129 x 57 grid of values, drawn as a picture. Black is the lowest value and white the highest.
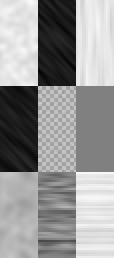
The table splits into 3 rows of 3 panels. Panel 1,1: very high, blotchy, faint in contrast. Panel 1,2: very low, slanting down to the right, faint in contrast. Panel 1,3: very high, streaked downward, faint in contrast. Panel 2,1: very low, slanting down to the right, faint in contrast. Panel 2,2: high, checkered. Panel 2,3: middling, flat. Panel 3,1: high, blotchy, faint in contrast. Panel 3,2: middling, streaked across. Panel 3,3: very high, streaked across, faint in contrast.
